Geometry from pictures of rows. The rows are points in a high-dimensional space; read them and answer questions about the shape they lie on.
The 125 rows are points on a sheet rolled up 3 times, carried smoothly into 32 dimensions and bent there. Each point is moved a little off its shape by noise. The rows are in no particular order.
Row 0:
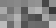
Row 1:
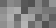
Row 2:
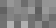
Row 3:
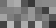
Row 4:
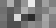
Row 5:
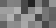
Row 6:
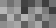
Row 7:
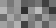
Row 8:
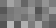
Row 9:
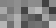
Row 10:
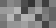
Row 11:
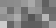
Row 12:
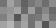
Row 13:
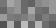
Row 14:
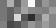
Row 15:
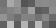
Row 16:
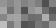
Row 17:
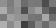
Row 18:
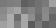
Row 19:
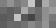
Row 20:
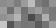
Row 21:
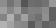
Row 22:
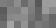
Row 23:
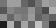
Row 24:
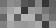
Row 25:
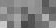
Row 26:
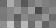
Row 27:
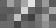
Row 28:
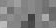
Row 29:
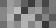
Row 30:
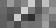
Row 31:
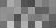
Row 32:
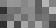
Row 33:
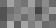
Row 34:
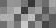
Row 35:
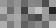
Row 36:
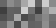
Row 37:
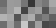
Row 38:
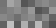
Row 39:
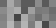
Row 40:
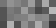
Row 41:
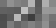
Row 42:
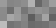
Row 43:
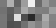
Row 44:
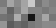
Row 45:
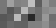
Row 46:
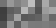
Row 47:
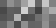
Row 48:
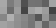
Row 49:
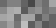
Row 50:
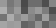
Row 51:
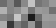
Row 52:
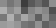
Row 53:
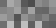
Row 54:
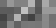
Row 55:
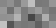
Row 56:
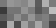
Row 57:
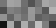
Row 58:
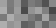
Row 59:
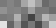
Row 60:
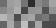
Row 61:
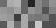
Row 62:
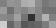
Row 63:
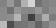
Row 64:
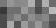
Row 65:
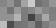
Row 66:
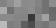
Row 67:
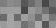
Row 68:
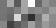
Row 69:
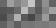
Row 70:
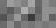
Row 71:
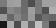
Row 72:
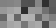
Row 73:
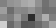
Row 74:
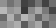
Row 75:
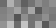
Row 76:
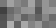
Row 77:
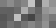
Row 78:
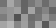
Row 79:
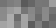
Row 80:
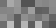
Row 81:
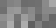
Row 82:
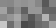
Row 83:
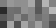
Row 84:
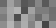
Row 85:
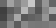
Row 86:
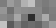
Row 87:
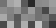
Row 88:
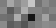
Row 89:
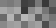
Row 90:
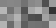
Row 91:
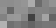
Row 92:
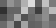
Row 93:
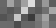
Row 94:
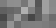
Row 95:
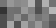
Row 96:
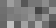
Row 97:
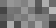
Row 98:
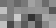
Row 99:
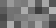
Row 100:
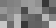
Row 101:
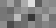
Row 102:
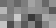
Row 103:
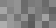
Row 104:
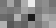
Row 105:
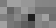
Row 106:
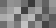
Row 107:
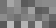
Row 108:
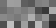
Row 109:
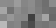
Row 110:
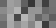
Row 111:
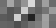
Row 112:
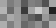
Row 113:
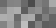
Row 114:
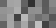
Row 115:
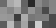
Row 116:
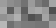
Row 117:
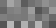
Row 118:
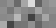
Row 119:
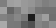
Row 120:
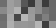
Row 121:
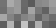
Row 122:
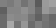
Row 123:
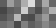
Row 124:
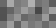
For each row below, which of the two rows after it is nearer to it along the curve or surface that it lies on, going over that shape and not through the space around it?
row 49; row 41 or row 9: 41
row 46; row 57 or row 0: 57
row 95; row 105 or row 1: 1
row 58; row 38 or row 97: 38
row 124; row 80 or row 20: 80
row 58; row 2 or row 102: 2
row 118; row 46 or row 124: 46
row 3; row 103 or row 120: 120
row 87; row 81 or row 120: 120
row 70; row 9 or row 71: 71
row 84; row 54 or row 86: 86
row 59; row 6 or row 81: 6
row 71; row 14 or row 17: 17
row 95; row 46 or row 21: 46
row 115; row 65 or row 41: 41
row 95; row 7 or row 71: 71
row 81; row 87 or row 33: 33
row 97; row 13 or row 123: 13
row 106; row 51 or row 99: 99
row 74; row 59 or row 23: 59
